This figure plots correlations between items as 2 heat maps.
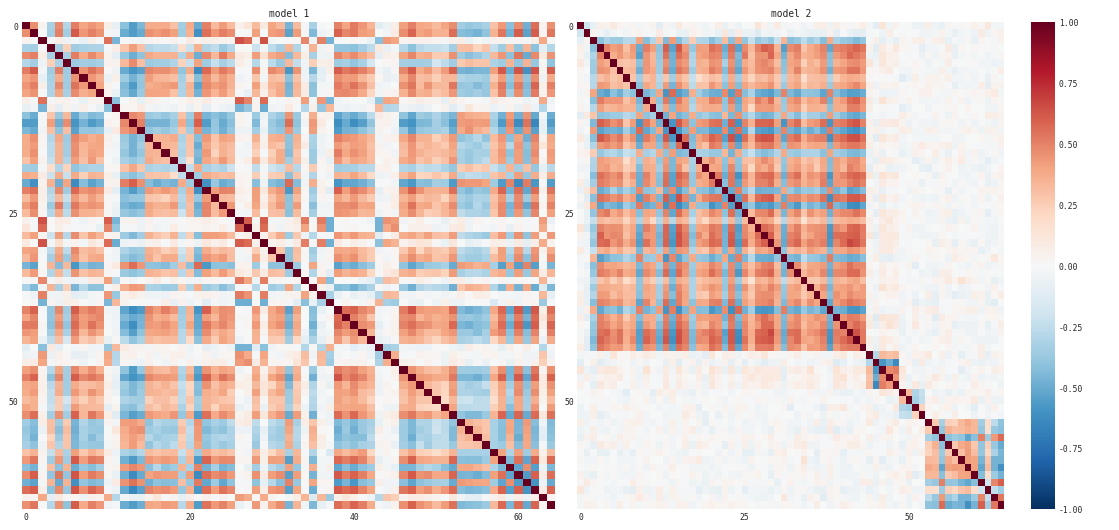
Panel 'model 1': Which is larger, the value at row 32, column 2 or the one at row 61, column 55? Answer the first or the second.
the second
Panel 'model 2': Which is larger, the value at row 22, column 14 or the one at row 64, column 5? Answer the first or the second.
the first
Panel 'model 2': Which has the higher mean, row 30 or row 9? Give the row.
30
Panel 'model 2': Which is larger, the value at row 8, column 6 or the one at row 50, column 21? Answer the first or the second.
the first
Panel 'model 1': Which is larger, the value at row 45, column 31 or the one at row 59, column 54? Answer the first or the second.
the second
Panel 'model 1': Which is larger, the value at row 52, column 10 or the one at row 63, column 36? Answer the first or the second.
the second
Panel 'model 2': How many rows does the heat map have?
65
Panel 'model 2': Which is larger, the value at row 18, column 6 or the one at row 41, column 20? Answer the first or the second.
the second
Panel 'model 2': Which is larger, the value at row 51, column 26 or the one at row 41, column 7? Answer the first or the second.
the second
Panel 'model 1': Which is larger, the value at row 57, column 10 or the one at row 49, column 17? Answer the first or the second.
the second
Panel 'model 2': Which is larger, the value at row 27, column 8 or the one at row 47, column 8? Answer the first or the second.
the first
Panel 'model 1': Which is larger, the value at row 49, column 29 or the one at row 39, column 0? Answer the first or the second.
the second
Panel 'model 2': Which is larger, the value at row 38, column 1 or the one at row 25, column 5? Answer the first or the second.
the second
